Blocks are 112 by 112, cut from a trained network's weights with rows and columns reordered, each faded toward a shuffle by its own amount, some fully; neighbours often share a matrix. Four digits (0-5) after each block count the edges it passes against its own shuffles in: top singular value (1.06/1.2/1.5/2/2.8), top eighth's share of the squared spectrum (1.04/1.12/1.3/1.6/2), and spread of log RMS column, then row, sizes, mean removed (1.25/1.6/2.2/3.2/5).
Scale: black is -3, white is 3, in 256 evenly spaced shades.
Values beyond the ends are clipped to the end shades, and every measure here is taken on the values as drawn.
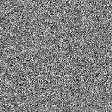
3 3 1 2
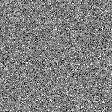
2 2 0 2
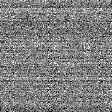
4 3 3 1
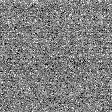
2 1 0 0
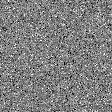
0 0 0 0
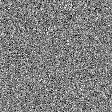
0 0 0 0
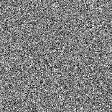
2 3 1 1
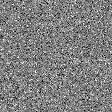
0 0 0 0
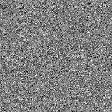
3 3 1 2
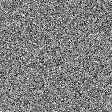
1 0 0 0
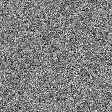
1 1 0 1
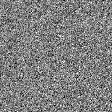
2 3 1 1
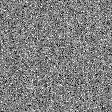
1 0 0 0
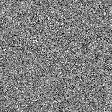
1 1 0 1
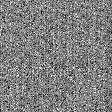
2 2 0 1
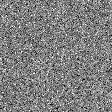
0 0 0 0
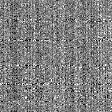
4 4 1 4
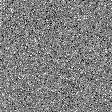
0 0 0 0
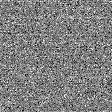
2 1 0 0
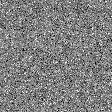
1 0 0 0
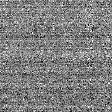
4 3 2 1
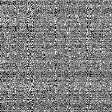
4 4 4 0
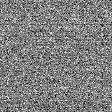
2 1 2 0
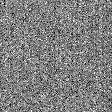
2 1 0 0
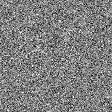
1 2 1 0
